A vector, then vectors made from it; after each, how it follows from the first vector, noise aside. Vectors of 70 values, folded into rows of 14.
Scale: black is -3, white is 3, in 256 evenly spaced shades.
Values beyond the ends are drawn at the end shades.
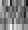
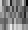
copied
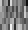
sign-scrambled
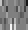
partly zeroed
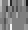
partly zeroed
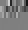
partly zeroed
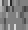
partly zeroed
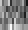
copied
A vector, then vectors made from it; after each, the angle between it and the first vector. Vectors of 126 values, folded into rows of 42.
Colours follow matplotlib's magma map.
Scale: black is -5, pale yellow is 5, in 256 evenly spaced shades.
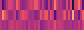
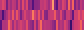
partly opposed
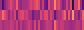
nearly parallel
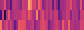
orthogonal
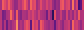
partly opposed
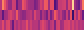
nearly opposite
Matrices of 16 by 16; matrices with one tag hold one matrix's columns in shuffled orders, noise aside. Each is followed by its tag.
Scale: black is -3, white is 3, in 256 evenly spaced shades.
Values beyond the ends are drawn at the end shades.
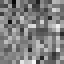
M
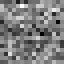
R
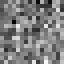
M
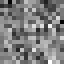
M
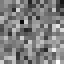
M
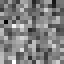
M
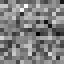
R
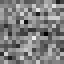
R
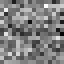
R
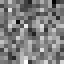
M
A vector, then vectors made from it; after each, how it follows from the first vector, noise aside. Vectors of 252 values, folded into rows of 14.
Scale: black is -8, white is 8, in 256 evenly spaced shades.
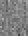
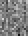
scaled up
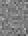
sign-scrambled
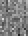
scaled up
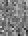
scaled up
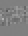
partly zeroed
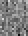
scaled up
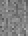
negated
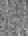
negated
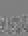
partly zeroed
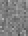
copied
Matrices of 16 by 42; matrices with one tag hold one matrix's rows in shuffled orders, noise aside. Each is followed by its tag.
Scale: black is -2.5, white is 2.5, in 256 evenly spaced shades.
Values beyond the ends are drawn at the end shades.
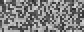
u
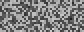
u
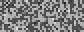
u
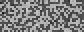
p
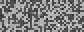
u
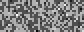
u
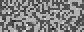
p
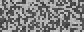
p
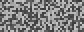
u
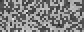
p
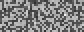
u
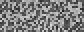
p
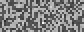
u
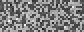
p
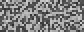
p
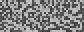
p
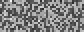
u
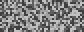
p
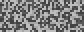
p
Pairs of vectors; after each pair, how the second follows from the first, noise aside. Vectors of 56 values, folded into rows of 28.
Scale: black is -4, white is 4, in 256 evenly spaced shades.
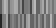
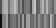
copied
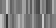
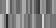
copied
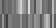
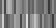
reversed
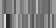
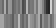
reversed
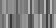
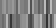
copied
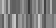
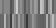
reversed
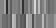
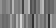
reversed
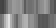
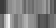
copied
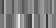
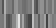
copied
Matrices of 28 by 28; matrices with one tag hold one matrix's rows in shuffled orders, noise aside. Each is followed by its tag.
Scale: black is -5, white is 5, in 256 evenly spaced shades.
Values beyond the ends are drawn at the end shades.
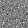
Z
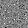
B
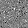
B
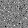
B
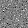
Z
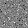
B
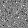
Z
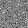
Z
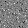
B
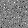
B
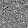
Z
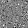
Z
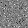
B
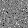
Z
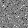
Z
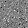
B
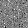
B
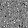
B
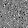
B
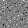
Z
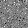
B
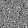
B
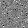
Z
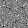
Z
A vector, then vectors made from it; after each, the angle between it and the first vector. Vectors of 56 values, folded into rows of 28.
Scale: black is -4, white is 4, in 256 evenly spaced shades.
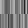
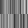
nearly opposite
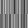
orthogonal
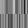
nearly parallel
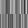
nearly parallel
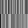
orthogonal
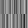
partly opposed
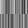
nearly parallel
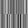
partly opposed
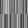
partly opposed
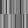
partly opposed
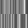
partly opposed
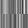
partly opposed
